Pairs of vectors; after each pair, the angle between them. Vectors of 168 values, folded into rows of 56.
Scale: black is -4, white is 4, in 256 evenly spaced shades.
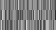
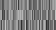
nearly opposite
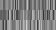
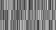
partly aligned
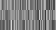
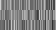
nearly parallel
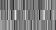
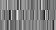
partly opposed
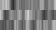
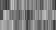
nearly opposite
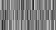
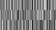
orthogonal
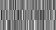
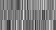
orthogonal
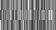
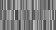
partly aligned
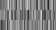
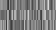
nearly opposite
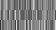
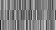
nearly parallel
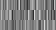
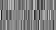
partly opposed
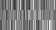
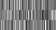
orthogonal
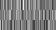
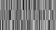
nearly opposite
